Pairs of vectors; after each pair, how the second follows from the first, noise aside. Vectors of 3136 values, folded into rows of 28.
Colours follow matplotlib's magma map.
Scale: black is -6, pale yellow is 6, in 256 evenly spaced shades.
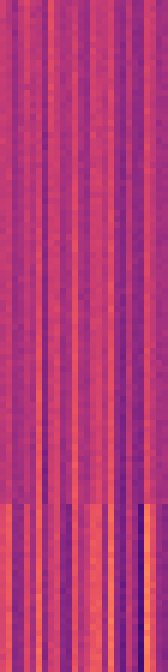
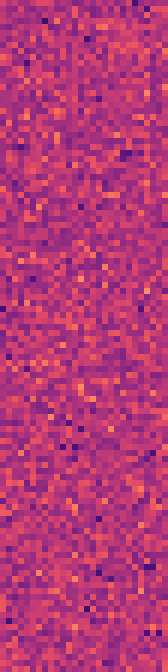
shuffled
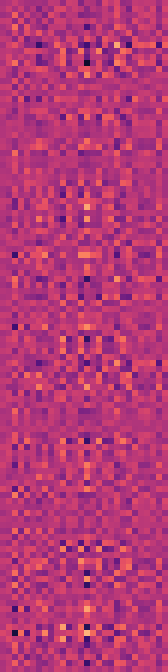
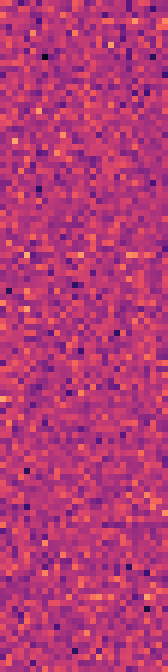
shuffled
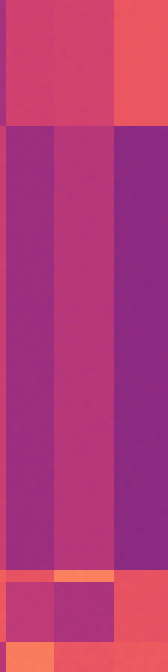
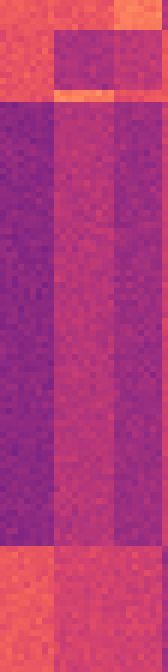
reversed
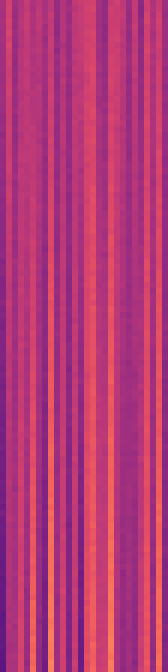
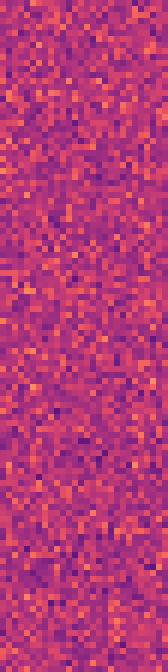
shuffled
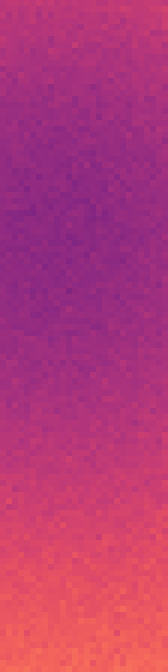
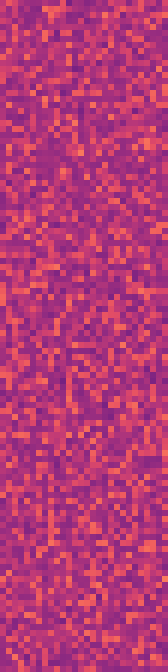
shuffled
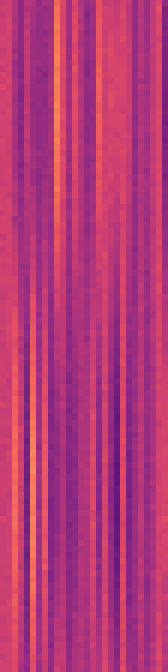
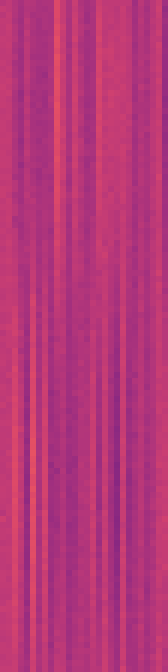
shrunk
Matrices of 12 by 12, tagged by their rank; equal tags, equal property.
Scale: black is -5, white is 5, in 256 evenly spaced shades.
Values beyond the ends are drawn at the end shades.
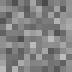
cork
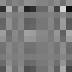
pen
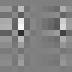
pen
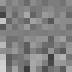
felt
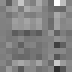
felt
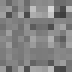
felt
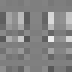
pen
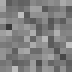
cork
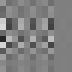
pen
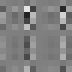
pen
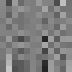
felt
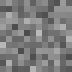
cork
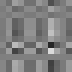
pen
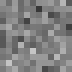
cork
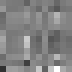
felt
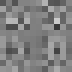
felt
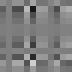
pen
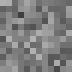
cork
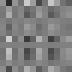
pen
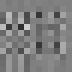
felt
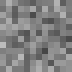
cork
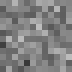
cork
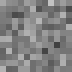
cork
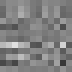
felt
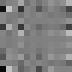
felt
